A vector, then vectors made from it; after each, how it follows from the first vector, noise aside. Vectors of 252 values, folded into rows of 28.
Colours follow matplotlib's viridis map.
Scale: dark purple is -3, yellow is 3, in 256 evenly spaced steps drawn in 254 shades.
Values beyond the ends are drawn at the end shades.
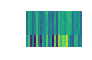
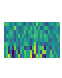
sign-scrambled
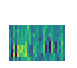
wrapped around
